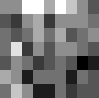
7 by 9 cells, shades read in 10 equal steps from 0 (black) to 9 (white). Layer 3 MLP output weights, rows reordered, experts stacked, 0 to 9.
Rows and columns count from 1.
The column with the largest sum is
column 6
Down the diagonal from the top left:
5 2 4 5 3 4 2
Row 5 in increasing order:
0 1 2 3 3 3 4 4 5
